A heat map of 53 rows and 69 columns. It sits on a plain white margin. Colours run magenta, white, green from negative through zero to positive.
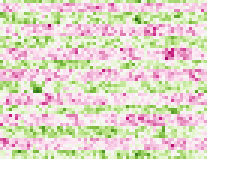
No overall slope runs across the table. Stripes running across repeat 7 times from top to bottom. The grain runs across in streaks. Overall the values sit about 50% of the way up the scale.
